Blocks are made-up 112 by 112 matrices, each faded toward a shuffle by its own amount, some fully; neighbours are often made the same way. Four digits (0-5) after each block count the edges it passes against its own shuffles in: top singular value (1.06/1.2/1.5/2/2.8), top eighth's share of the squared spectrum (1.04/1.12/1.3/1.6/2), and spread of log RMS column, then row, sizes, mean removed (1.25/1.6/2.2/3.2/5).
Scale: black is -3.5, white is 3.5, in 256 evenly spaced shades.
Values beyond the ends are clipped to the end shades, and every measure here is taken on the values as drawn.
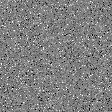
1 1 0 0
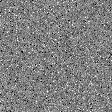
0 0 0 0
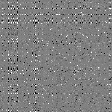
5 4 3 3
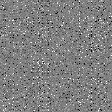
4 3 2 1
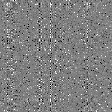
5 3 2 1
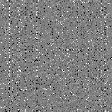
4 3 2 1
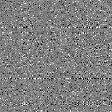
4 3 2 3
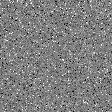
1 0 0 0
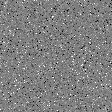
0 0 0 0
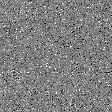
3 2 0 1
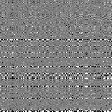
5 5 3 4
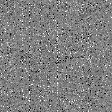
2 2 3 1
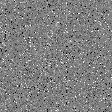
1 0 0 0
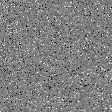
0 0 0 0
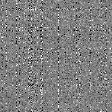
2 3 4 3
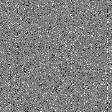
2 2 2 0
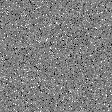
0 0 0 0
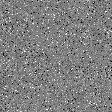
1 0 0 0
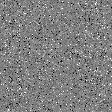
1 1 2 0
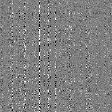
4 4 4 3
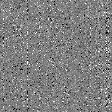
2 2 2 1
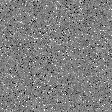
1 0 0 0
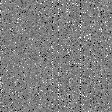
2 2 2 0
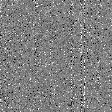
2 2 3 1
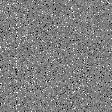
1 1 1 0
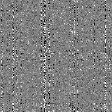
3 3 4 2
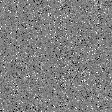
1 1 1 0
